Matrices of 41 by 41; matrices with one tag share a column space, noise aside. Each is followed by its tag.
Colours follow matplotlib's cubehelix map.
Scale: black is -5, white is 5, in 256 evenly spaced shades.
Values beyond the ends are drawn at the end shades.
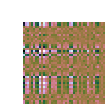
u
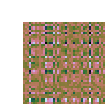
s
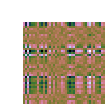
u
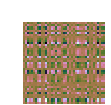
s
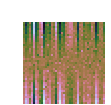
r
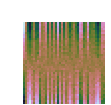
r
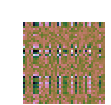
u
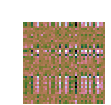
u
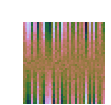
r
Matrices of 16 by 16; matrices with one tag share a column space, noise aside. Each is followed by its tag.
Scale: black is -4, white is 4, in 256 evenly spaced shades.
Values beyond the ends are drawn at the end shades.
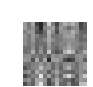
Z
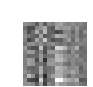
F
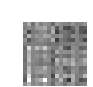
F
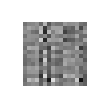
F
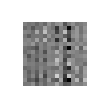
F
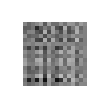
F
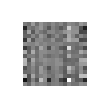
F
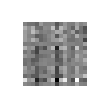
F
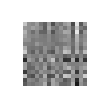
Z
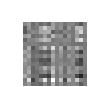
F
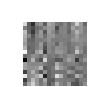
Z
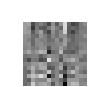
Z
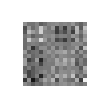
F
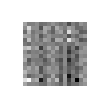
F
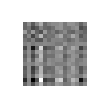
F
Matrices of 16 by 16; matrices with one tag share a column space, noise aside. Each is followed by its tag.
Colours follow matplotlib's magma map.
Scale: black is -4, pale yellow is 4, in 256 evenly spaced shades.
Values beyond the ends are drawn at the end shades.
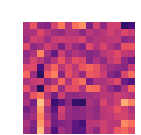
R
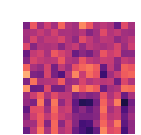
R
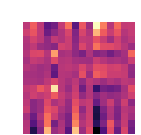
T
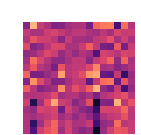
R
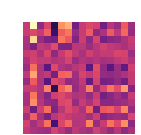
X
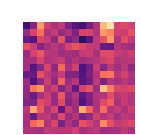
X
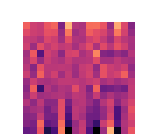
T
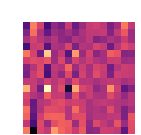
T
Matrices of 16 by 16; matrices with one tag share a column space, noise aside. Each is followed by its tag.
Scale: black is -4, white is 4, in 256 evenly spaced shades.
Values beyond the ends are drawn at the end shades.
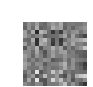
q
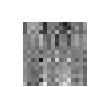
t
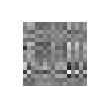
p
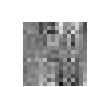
t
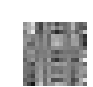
t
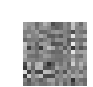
p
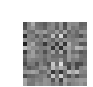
p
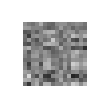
q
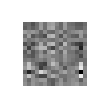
p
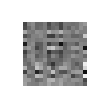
p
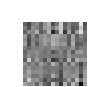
t
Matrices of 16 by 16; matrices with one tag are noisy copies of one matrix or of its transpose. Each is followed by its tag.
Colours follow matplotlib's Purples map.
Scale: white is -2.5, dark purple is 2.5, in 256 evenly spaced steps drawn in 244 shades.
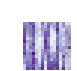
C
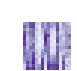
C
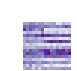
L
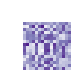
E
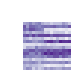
L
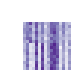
L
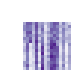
L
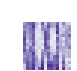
C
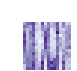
C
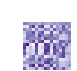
E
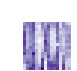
C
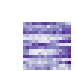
C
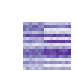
L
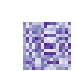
E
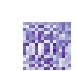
E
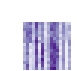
L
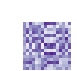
E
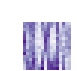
C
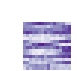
C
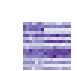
L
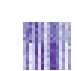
L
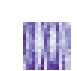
C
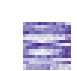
C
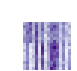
L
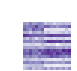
L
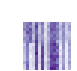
L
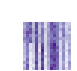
L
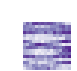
C
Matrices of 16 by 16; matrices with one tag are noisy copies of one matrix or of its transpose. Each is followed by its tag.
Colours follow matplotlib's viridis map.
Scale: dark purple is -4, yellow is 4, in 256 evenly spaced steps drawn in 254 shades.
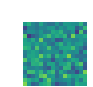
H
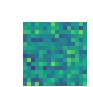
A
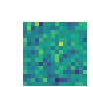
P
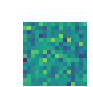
P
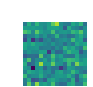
A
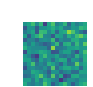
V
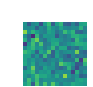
V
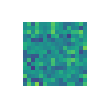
A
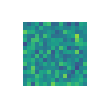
V
